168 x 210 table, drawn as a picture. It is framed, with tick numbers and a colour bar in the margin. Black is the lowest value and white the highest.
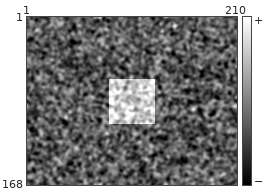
There is no overall slope. In the centre lies a patch that is higher than the rest. The centre is the ninth with the highest average. The texture is blotchy.
